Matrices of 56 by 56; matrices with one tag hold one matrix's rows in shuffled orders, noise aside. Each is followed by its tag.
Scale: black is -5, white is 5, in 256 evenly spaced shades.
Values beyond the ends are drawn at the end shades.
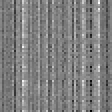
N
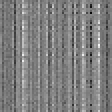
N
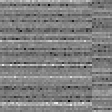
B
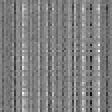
N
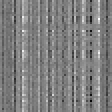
N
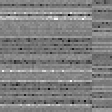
B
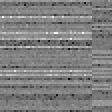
B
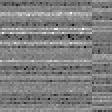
B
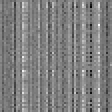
N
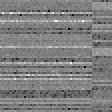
B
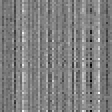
N
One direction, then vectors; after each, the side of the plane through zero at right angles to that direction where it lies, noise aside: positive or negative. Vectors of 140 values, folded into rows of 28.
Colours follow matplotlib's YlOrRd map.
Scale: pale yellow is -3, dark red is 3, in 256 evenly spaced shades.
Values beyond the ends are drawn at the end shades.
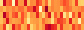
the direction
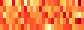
negative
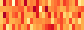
positive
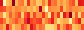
negative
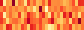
negative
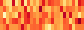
negative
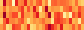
positive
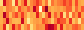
positive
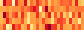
positive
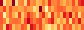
negative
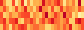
negative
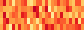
positive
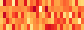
positive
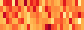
positive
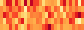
positive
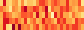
positive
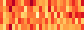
negative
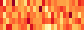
negative
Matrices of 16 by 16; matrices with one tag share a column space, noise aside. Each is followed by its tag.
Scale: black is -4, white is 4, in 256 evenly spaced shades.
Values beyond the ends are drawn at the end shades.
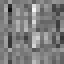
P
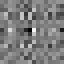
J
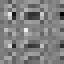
J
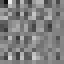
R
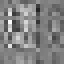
P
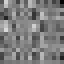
R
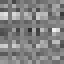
J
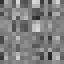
R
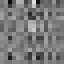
R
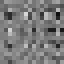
J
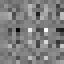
J
